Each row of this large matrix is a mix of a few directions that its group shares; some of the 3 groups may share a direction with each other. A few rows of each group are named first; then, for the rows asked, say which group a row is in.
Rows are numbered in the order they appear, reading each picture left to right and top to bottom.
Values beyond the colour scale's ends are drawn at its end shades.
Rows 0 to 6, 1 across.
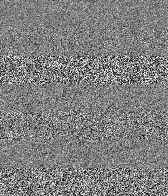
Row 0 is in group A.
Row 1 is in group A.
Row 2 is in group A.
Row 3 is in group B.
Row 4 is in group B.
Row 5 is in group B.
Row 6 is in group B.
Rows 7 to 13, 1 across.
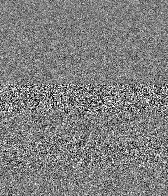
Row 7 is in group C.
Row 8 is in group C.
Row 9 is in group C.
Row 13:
A
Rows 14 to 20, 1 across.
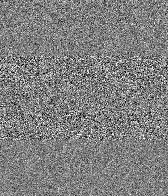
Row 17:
C
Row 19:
B
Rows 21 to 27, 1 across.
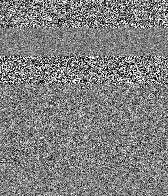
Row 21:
C
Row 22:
B
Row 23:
B
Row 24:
C
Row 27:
C
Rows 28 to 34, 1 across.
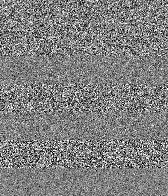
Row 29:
A
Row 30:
C
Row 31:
B
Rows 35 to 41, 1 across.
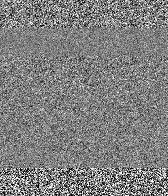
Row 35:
A
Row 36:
A
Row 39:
C
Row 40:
A
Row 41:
C
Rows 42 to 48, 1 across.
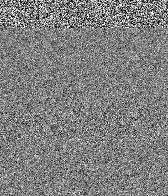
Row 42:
C
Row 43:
C
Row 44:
C
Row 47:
B
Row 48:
A
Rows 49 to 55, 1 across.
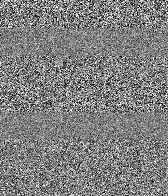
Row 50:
A
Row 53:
B
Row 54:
A
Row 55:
C
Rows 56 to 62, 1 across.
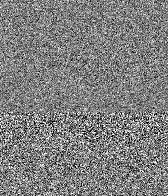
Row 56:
A
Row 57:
C
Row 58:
A
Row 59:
B
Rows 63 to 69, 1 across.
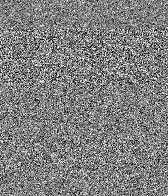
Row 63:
A
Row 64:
A
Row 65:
A
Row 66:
B
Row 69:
A
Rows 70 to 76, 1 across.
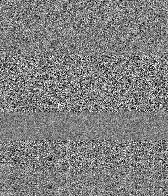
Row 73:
C
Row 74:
A
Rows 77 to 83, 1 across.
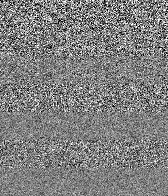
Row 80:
B
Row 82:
A
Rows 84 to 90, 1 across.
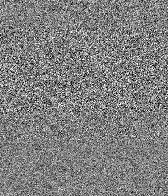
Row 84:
A
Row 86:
C
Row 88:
C
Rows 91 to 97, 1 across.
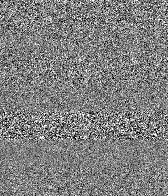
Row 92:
A
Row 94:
C
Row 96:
A
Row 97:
C
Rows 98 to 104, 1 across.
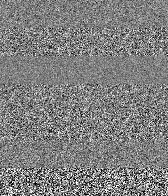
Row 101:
B
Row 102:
C
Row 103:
B
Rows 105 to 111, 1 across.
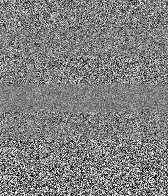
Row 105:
C
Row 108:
A
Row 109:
A
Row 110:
C
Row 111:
C
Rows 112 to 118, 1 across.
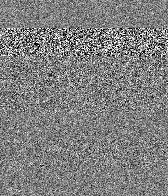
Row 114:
C
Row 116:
B
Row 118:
B
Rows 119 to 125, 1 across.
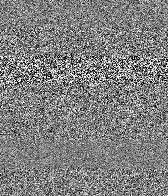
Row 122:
A
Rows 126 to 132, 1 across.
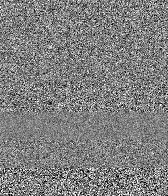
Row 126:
A
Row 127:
C
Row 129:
C
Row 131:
C
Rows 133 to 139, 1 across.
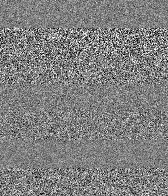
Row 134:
A
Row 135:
B
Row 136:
B
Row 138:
C
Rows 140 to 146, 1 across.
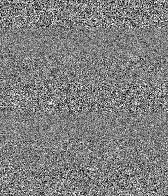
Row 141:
B
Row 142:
C
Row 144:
C
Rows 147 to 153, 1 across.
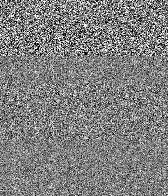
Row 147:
B
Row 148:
B
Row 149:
A
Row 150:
B
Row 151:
A
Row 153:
C
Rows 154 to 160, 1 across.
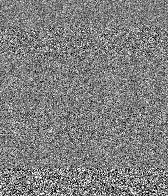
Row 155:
C
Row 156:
A
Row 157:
B
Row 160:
A
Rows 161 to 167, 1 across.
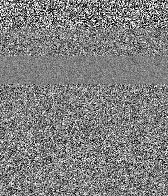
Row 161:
A
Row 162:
B
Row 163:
B
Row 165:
B
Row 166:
C
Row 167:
B
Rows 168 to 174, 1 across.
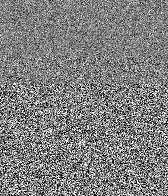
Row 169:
A
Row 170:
B
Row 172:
C
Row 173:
B
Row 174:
B
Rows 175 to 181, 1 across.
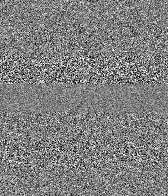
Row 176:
B
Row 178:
B
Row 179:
B
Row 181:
C
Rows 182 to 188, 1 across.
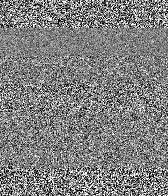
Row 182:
C
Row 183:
C
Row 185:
B
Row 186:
B
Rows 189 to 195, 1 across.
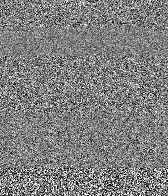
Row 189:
B
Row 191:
B
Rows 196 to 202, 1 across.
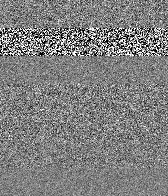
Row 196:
C
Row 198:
C
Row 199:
A
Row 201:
C
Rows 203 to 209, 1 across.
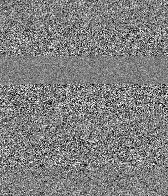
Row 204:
C
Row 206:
C
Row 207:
B
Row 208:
B
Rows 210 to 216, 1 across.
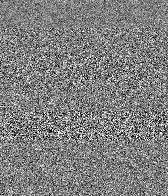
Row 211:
C
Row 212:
B
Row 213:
C
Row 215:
A
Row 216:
B
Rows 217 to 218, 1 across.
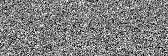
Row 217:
B
